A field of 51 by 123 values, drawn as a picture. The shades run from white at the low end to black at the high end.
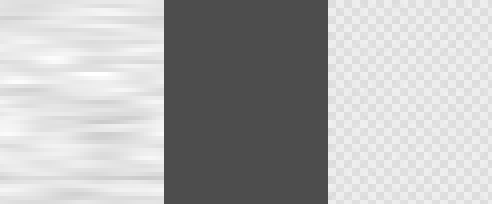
The table splits into one row of 3 panels. Panel 1,1: very low, streaked across, faint in contrast. Panel 1,2: high, flat. Panel 1,3: very low, checkered, faint in contrast.
